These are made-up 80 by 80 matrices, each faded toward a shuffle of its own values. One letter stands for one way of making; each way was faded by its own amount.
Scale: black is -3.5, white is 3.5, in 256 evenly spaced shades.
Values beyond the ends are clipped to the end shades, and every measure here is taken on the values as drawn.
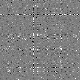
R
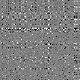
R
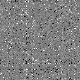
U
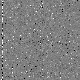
U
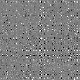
R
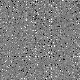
U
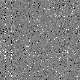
U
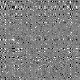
R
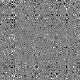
R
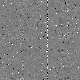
U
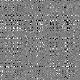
R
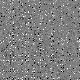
U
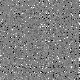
U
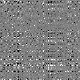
R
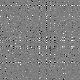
R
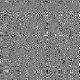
R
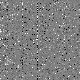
U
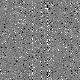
U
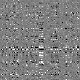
R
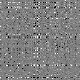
R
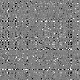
R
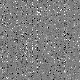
U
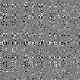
R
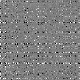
R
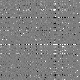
R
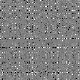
R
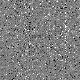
U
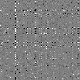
R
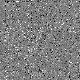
U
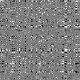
R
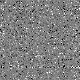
U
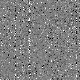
U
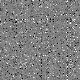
U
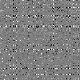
R
